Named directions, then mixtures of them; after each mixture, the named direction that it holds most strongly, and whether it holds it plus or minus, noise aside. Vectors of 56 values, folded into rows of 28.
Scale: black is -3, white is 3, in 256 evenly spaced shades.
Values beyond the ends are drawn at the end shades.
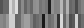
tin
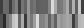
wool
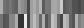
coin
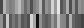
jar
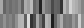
coin, minus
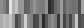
tin, plus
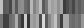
coin, plus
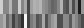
wool, minus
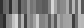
wool, plus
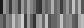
wool, plus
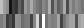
tin, minus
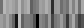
wool, minus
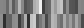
coin, plus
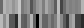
jar, plus
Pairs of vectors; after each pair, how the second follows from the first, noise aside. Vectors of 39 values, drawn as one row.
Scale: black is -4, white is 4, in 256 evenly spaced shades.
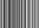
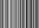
negated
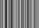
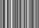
negated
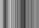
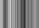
copied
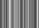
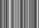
copied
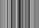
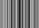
copied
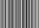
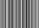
copied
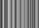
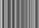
negated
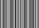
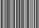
negated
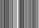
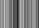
negated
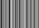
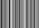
copied
